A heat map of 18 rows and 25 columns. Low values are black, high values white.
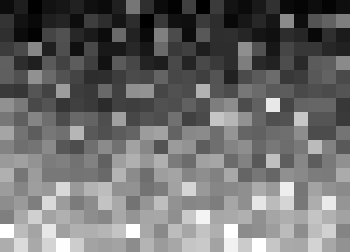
The grain is fine, like static. There is an overall slope up to the bottom. No regular stripes run through it.
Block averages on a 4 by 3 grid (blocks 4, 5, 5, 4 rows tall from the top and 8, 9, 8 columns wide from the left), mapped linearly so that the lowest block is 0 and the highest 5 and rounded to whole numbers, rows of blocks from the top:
000 | 222 | 343 | 555
